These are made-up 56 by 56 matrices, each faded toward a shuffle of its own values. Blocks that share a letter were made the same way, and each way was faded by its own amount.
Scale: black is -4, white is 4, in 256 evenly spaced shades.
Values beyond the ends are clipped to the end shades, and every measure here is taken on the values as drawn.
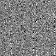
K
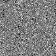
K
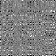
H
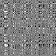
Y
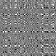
Y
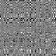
Y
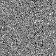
K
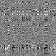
H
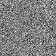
K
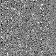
K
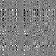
Y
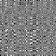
Y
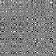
Y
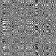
Y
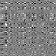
Y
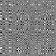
Y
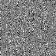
K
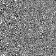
K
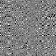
H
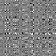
Y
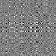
Y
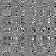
H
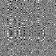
H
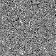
K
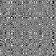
Y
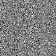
K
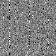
K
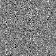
K
